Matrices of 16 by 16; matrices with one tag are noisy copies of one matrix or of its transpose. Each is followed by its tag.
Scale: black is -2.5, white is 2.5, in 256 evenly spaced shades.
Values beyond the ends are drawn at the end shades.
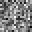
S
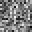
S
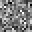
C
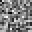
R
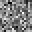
C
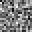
R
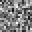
R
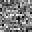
S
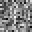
S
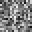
S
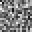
R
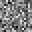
C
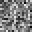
S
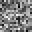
S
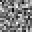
R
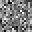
C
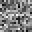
S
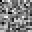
R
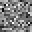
C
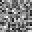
R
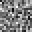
R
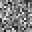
C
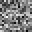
S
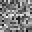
S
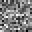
S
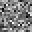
C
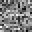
S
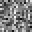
S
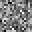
C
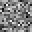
C
